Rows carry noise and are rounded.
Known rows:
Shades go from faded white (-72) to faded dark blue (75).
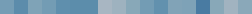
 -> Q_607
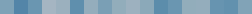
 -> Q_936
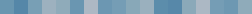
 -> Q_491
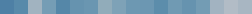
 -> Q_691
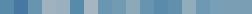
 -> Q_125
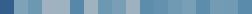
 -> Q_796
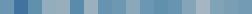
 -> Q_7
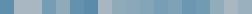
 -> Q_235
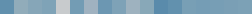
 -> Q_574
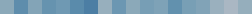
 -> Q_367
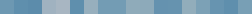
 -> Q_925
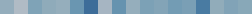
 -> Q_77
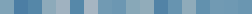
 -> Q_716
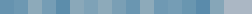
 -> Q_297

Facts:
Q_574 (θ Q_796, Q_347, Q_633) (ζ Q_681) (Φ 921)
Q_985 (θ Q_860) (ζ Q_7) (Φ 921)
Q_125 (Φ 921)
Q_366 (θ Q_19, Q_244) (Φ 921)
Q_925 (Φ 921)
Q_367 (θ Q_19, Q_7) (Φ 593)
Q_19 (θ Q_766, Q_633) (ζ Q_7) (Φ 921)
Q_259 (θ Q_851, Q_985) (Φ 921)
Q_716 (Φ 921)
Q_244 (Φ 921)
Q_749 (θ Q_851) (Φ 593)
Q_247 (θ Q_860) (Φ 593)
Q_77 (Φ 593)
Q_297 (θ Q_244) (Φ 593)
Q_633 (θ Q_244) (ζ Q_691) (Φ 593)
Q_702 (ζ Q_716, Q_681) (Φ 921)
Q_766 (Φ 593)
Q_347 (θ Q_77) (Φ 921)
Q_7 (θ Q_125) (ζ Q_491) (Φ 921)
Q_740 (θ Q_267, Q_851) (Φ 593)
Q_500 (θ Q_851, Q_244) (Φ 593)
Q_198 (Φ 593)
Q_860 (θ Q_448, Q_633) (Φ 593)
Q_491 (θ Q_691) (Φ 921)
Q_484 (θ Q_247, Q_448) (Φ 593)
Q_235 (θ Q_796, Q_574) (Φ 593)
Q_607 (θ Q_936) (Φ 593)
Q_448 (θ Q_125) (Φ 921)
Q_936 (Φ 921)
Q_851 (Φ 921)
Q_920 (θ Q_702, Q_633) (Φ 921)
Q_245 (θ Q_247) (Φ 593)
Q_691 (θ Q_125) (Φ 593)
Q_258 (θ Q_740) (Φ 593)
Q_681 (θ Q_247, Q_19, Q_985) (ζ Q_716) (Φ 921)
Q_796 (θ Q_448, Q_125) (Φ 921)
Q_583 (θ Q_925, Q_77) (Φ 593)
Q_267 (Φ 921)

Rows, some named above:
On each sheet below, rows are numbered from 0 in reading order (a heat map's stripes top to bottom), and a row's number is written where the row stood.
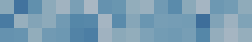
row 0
Q_366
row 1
Q_484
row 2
Q_766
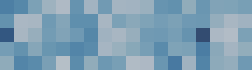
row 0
Q_920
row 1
Q_235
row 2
Q_860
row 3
Q_607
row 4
Q_19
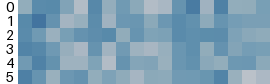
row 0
Q_19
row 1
Q_125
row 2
Q_258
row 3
Q_920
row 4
Q_244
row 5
Q_633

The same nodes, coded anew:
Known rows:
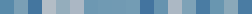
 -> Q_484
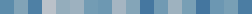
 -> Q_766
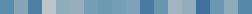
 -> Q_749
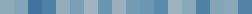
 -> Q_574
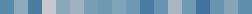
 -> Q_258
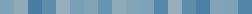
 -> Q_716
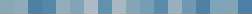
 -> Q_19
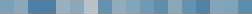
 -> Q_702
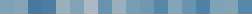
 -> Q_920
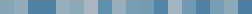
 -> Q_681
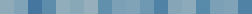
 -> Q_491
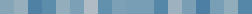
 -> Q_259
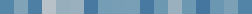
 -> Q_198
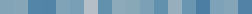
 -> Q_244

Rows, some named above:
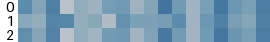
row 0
Q_766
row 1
Q_985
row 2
Q_766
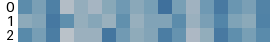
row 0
Q_633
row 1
Q_7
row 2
Q_607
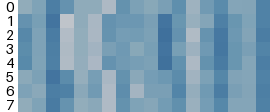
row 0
Q_125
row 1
Q_691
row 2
Q_245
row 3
Q_633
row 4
Q_245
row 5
Q_796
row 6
Q_366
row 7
Q_125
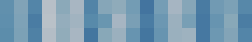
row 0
Q_77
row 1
Q_367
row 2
Q_583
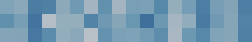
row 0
Q_366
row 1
Q_235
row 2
Q_448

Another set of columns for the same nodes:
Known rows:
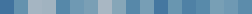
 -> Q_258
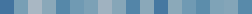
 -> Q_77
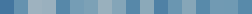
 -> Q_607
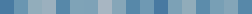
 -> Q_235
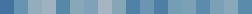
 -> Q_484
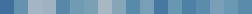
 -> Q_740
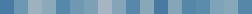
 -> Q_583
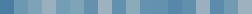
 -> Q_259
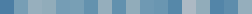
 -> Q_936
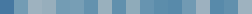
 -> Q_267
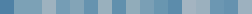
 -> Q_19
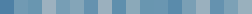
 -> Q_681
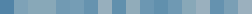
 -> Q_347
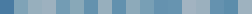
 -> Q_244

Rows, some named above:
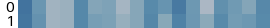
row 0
Q_691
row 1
Q_607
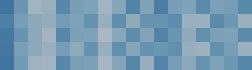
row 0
Q_198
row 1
Q_716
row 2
Q_367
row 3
Q_985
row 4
Q_766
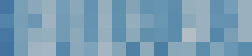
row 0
Q_985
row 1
Q_366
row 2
Q_448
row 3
Q_633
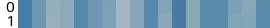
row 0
Q_583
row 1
Q_583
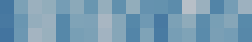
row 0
Q_125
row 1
Q_235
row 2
Q_198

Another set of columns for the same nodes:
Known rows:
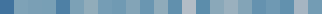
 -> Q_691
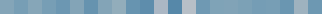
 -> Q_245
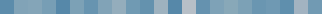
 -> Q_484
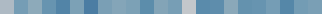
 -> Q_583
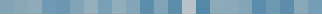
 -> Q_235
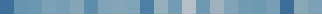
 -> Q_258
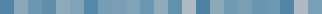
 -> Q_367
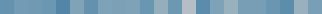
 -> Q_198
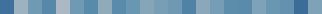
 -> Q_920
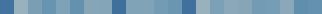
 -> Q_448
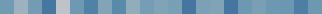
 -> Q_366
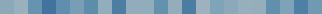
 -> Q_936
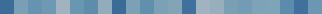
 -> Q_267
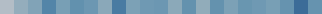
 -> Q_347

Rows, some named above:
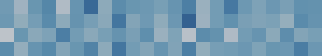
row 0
Q_681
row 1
Q_985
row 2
Q_77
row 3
Q_716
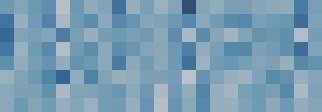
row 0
Q_244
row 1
Q_920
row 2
Q_691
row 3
Q_920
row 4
Q_985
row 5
Q_607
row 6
Q_766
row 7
Q_633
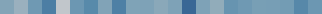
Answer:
Q_19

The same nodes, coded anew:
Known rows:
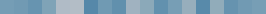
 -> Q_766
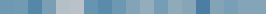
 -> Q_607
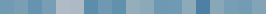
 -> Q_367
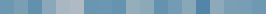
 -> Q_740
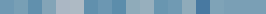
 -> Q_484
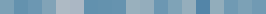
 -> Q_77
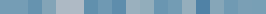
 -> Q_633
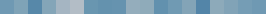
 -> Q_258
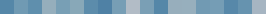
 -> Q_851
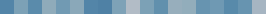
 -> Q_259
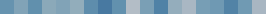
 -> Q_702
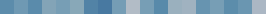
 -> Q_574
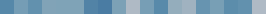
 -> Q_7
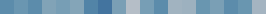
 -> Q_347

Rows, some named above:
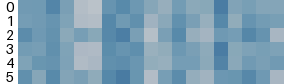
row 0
Q_607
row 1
Q_766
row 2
Q_244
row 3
Q_235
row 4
Q_583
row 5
Q_920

